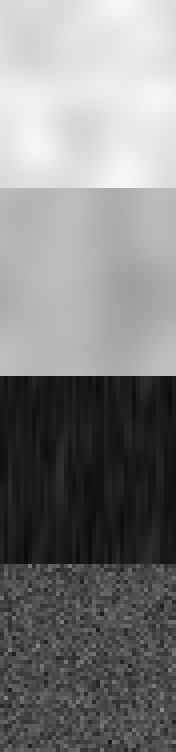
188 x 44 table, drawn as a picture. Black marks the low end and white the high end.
It is made of 4 by 1 panels. Panel 1,1: very high, smooth, faint in contrast. Panel 2,1: high, smooth, faint in contrast. Panel 3,1: very low, streaked downward, faint in contrast. Panel 4,1: low, fine-grained.
